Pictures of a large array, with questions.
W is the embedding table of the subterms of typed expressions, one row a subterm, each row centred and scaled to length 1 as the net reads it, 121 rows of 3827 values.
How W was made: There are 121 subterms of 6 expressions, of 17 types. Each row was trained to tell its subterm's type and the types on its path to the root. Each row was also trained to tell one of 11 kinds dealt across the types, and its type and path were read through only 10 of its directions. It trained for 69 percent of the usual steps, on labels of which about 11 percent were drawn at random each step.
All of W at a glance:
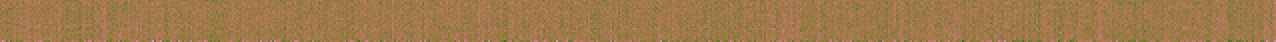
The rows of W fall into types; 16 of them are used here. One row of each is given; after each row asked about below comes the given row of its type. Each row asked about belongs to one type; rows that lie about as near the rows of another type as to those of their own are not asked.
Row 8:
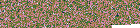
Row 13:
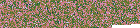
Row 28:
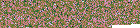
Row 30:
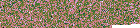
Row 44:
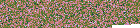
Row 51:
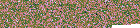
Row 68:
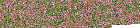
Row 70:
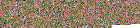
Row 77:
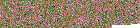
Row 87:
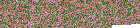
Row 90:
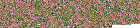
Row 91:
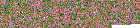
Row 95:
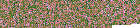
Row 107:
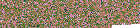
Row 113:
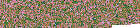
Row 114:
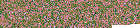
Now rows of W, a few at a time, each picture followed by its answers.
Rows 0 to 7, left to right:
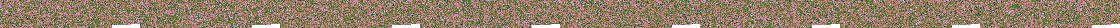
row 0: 113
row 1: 51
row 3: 91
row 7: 51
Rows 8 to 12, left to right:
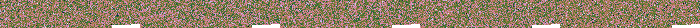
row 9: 8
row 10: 13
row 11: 8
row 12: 44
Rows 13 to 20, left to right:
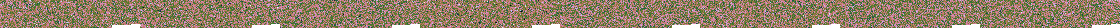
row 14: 107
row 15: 70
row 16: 114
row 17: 8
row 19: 95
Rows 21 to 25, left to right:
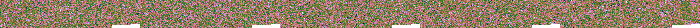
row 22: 90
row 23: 95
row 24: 30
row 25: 113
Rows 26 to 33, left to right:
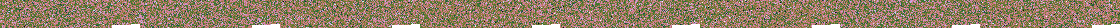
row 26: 107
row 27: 8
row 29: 114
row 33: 91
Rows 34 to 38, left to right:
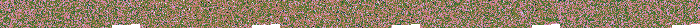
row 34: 68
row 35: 87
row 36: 87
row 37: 13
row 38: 13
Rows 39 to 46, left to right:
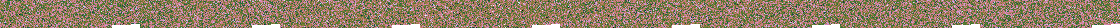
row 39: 87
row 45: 114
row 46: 113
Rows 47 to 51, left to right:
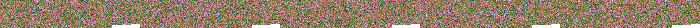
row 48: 70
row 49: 70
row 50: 44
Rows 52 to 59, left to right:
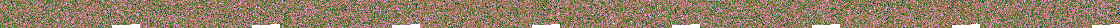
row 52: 114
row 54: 68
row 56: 90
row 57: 114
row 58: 28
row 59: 114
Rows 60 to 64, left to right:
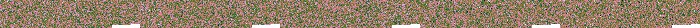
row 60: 44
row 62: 107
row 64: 87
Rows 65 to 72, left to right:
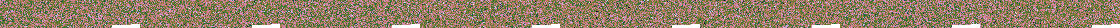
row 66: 68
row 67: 107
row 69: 28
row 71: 90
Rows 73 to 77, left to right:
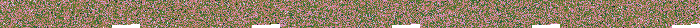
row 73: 68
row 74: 107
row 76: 8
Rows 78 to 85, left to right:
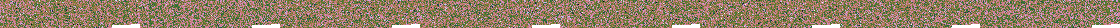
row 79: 51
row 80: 113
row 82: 13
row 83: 51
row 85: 113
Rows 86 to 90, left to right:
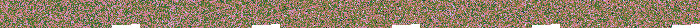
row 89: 68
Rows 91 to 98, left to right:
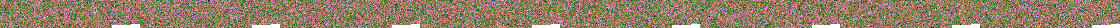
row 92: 70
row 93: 77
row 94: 90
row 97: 51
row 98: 51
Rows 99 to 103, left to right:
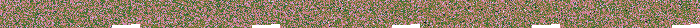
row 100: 28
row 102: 90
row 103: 113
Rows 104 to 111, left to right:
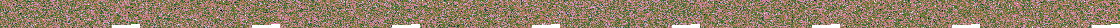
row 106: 30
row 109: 68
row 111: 91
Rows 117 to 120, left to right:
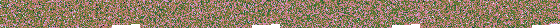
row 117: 87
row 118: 87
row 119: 13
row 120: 13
